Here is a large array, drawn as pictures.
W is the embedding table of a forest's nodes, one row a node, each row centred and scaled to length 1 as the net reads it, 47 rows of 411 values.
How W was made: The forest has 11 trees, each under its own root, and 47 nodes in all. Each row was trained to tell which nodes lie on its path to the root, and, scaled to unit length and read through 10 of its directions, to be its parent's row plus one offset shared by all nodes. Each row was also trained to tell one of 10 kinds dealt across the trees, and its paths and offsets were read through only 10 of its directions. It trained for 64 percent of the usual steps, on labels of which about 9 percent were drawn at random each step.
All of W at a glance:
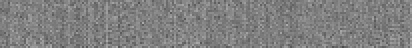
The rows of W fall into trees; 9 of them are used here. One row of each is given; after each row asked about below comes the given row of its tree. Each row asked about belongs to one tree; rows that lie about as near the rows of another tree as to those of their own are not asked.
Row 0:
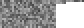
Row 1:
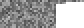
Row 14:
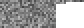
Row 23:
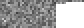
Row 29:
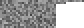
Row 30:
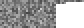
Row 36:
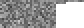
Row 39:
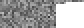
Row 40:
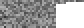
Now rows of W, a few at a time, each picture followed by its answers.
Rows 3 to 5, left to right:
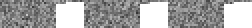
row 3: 39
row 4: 1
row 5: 23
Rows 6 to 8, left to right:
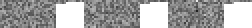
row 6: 0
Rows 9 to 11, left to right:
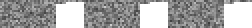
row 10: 39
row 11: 0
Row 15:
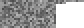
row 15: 1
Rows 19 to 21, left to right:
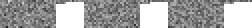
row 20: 14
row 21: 0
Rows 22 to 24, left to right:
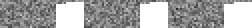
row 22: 1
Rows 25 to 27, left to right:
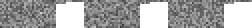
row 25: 14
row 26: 0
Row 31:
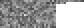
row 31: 40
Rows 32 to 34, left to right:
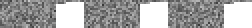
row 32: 23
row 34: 1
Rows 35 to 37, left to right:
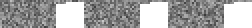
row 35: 39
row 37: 1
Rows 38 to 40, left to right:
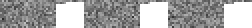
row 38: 29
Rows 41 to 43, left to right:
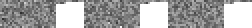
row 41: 39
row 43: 0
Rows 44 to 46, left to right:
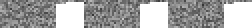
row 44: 40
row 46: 39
